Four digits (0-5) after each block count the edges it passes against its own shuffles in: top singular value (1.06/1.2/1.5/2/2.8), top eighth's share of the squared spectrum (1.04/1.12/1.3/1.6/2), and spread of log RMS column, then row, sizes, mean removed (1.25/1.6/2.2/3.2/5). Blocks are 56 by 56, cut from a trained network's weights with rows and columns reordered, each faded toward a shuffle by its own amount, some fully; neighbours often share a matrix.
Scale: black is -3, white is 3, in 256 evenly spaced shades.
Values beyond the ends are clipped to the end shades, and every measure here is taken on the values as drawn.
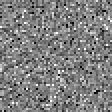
0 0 0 0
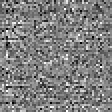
3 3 3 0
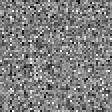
2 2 2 0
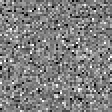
0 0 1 0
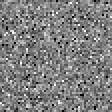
1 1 0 0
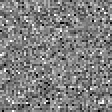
0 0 0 0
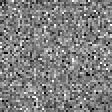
0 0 0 0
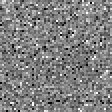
1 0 0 0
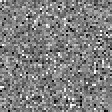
0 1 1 0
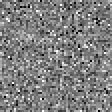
0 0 0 0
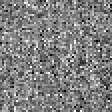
1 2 0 1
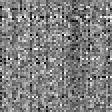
3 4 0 3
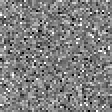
0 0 0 0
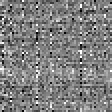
3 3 3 0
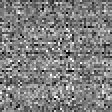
3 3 2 1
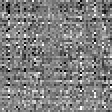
3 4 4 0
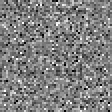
0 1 1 0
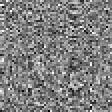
3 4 2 1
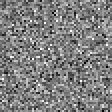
1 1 0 0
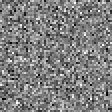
1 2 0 0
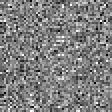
3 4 2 2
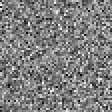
1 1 0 0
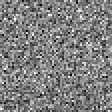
2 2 0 0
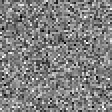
1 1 0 0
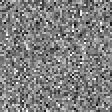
2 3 1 0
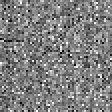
1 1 0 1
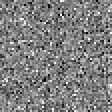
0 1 0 0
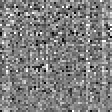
3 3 0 3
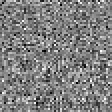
3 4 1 2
